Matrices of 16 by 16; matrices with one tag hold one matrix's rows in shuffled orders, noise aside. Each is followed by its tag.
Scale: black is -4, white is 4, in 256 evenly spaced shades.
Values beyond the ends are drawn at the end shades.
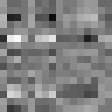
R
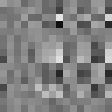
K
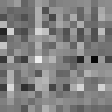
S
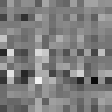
S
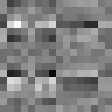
R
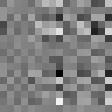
K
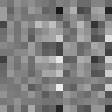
K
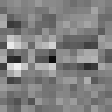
R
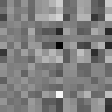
K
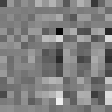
K
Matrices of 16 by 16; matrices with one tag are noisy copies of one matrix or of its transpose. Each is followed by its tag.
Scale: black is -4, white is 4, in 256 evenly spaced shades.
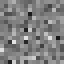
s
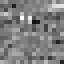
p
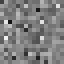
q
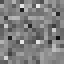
q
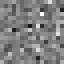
s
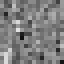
p
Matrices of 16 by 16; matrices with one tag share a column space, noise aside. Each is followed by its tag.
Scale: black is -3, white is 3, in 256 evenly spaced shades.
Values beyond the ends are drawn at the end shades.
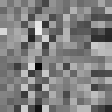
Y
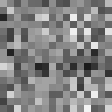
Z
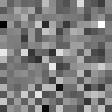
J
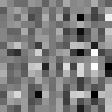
Z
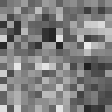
Y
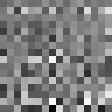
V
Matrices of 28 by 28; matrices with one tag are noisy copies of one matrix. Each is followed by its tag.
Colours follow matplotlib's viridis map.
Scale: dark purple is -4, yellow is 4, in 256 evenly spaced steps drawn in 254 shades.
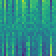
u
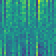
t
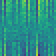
t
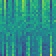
u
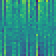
t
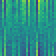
t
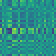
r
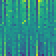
t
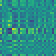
r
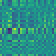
r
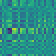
r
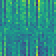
t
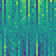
t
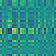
r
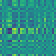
r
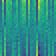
t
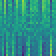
u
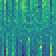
u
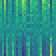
u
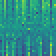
u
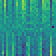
u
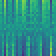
u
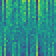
t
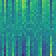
u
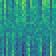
u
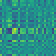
r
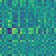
r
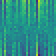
t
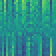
u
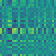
r
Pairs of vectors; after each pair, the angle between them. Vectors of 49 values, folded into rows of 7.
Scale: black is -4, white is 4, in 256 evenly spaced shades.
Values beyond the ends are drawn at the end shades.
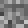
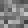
partly opposed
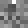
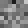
nearly opposite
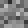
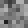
partly aligned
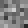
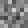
partly aligned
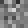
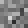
orthogonal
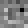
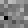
partly opposed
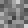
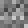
orthogonal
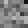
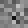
partly opposed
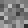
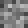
partly aligned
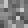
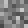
nearly parallel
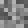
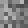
orthogonal
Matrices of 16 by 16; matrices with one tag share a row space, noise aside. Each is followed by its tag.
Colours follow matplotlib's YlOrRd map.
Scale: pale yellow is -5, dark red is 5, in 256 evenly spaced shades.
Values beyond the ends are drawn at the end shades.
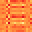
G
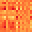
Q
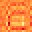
G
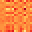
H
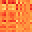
Q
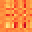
H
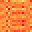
G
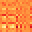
Q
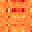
G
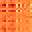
Q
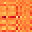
Q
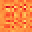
H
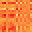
Q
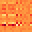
Q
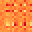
H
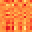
H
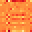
G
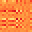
Q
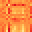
G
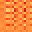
H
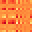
Q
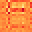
G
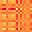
Q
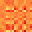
H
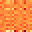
H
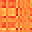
Q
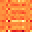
G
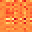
H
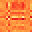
G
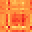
G
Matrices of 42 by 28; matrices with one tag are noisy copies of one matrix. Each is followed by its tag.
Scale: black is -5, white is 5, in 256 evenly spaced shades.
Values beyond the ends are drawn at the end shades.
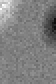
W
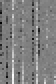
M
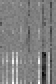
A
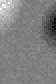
W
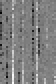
M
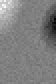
W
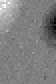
W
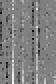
M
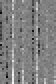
M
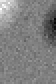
W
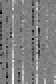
M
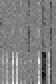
A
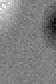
W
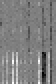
A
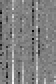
M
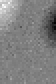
W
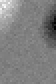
W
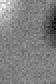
W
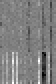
A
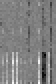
A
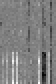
A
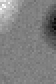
W
